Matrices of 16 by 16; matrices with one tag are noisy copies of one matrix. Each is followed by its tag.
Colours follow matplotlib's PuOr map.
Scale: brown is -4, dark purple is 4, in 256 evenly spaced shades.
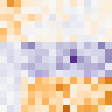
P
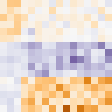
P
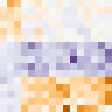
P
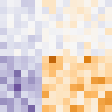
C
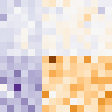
C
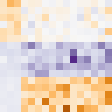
P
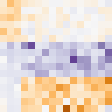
P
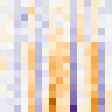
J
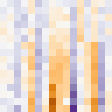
J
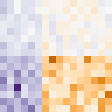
C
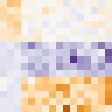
P
